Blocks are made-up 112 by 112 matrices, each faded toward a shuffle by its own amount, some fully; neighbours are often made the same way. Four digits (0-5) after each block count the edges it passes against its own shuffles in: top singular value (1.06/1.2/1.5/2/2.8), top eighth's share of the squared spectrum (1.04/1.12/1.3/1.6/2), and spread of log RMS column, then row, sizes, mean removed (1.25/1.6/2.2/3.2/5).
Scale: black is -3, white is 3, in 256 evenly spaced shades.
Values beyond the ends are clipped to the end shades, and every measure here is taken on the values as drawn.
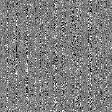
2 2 4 0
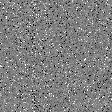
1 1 1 0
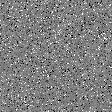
0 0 0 0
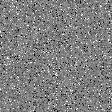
0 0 1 0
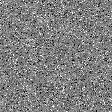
3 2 0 0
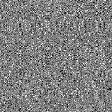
4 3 2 2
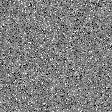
1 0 0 0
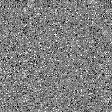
4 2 1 1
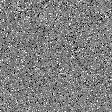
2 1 0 0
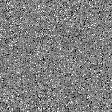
3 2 1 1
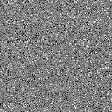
4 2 1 1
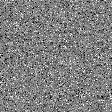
3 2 0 1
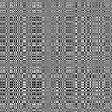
5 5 5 5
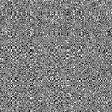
5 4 3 3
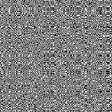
5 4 3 3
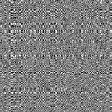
5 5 4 4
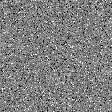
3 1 0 0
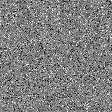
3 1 0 0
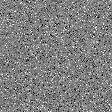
2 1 0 0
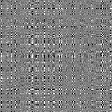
5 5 4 4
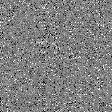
4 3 2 1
